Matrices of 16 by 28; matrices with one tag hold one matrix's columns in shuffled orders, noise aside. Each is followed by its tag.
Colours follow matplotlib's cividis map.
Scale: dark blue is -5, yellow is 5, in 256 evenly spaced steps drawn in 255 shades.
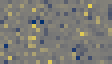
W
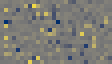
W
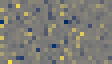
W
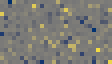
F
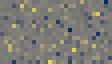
F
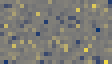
F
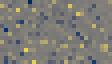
F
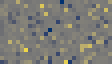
F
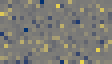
F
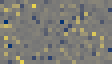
W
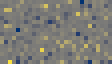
F
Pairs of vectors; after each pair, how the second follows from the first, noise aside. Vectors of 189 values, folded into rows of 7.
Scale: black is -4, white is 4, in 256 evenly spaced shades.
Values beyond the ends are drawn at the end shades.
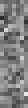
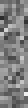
copied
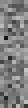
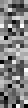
scaled up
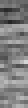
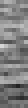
reversed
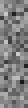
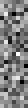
scaled up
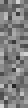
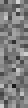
copied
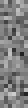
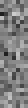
reversed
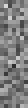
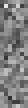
shuffled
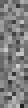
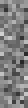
shuffled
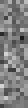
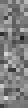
copied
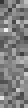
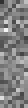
copied
